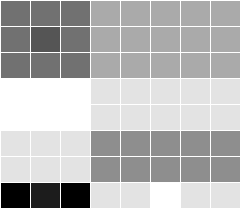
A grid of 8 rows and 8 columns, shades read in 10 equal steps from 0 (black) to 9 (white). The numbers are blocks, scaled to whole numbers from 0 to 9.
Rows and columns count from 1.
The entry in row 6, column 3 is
8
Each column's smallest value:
0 1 0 5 5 5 5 5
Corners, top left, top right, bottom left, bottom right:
4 6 0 8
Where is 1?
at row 8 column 2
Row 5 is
9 9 9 8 8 8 8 8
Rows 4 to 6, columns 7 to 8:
8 8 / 8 8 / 5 5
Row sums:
42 41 42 67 67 49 49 42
